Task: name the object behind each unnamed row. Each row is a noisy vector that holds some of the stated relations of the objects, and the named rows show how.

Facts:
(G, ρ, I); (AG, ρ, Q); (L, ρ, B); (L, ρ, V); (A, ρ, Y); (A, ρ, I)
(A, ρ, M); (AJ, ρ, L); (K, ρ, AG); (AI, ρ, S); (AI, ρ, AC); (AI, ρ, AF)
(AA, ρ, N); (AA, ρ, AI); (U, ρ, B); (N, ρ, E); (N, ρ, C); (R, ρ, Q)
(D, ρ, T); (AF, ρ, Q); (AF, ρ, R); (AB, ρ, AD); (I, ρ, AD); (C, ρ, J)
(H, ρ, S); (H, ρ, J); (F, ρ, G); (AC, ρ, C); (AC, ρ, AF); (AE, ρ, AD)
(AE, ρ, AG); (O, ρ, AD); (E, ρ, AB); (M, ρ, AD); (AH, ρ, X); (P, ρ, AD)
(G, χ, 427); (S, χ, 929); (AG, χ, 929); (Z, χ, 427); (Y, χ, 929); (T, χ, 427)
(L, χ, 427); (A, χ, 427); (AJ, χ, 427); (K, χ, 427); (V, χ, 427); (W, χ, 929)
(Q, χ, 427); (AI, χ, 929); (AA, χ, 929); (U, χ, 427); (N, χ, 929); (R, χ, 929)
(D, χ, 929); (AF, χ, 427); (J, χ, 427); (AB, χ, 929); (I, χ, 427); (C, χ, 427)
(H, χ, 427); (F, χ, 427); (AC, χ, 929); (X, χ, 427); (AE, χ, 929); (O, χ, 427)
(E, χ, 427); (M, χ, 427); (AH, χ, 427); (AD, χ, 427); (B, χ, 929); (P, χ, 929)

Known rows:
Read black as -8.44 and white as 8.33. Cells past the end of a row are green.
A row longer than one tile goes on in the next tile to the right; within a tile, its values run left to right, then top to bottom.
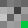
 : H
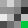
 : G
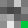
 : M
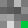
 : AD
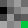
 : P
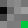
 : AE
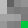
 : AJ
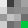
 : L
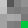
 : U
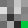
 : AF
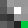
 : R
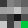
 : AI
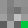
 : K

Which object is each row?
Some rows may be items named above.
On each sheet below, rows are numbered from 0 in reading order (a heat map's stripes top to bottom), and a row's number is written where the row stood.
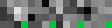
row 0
AG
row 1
N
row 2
E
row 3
AE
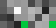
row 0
R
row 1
C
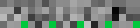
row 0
J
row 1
AA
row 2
Q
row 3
B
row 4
AB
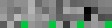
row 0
K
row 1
V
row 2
S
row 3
AB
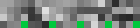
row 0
F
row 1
AG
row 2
A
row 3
I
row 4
AC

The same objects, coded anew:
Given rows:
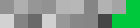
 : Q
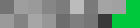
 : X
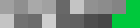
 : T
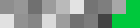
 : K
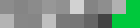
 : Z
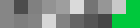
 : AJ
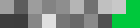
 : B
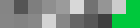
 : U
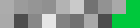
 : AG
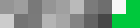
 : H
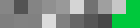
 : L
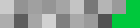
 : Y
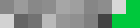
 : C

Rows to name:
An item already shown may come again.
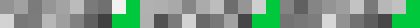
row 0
H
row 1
R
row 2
V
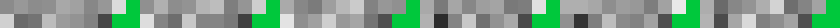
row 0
C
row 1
AF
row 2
M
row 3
N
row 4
S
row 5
P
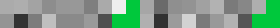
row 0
S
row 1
AB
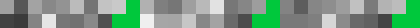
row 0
B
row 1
A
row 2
V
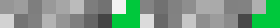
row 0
H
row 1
E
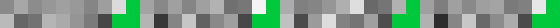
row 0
J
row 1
AA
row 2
AE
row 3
N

